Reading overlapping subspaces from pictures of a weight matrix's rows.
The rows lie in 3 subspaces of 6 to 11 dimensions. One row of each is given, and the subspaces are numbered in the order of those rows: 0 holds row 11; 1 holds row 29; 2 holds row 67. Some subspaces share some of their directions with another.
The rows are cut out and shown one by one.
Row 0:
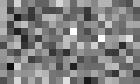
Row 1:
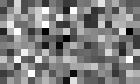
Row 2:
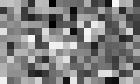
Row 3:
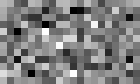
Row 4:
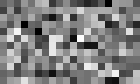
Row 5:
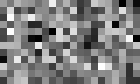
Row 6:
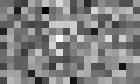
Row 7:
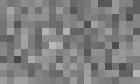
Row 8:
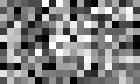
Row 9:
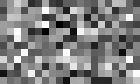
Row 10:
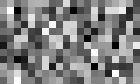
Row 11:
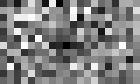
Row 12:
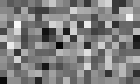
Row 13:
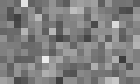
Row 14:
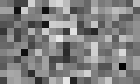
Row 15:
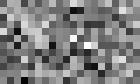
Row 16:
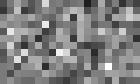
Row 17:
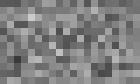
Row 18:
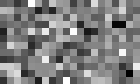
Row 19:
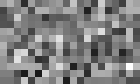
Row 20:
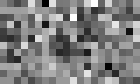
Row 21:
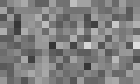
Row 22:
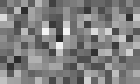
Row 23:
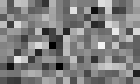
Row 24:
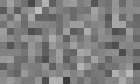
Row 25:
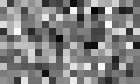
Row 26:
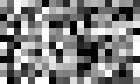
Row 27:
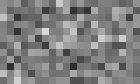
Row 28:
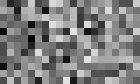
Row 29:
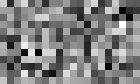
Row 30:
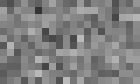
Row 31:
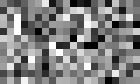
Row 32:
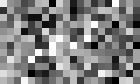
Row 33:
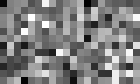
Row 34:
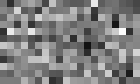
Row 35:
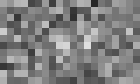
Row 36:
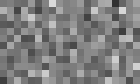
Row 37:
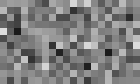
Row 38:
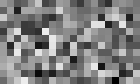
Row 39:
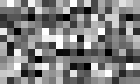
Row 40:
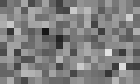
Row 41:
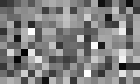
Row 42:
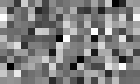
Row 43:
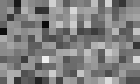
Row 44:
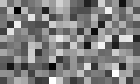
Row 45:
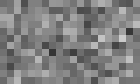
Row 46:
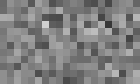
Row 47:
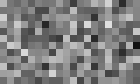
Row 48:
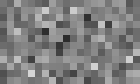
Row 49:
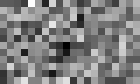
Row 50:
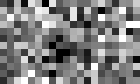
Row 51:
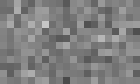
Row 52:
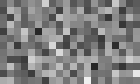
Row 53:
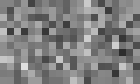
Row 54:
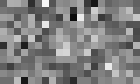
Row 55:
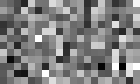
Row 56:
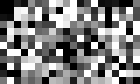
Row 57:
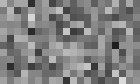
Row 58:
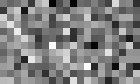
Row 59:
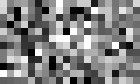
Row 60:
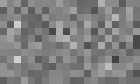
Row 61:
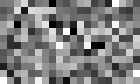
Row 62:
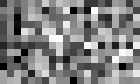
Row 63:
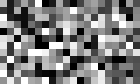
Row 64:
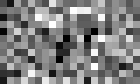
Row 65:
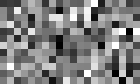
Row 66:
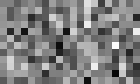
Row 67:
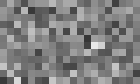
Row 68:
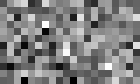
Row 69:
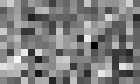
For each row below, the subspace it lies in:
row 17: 1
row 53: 1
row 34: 1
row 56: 1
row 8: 2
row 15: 0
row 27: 0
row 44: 1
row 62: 2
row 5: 1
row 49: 0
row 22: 0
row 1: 0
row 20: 0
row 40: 1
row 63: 0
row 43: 0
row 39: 1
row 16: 1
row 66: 1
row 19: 1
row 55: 1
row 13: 0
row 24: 1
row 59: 2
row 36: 1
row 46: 0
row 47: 0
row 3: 0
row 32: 2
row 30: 1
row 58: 1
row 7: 1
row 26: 1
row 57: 1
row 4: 0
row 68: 1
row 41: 1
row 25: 1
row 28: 2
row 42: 0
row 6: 2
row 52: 0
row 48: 0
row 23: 1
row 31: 0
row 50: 0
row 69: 1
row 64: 0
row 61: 2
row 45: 0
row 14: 2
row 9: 0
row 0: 0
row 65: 1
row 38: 0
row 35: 2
